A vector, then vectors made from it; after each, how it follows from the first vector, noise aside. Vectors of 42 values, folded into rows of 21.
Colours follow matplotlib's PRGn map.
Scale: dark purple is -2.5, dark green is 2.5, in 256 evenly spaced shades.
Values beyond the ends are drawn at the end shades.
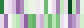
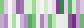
copied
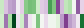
reversed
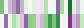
copied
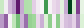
copied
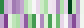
copied
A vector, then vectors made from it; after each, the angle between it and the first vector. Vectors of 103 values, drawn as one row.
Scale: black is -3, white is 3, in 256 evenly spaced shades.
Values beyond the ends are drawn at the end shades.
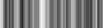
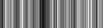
nearly opposite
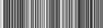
partly aligned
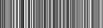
orthogonal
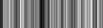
nearly opposite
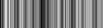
nearly opposite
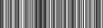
partly opposed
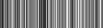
partly opposed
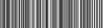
orthogonal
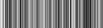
partly aligned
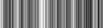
nearly parallel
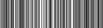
partly aligned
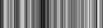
nearly opposite
